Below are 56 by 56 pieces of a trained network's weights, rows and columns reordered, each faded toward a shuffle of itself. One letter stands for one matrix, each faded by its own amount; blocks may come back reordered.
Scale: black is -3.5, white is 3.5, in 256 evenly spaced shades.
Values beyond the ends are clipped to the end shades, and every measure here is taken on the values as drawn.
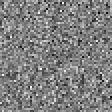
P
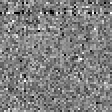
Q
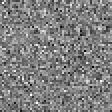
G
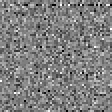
Q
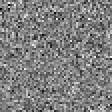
P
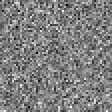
P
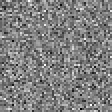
G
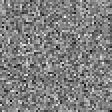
P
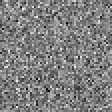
P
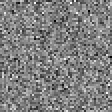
G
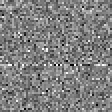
Q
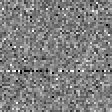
Q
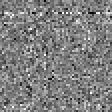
Q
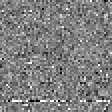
Q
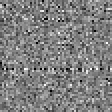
Q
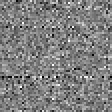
Q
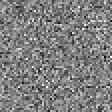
P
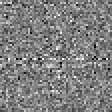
Q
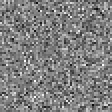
P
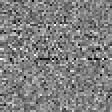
Q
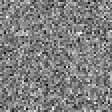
G
